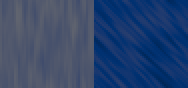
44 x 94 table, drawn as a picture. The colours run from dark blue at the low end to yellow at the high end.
It is made of 1 by 2 panels. Panel 1,1: low, streaked downward, faint in contrast. Panel 1,2: very low, slanting down to the right, faint in contrast.
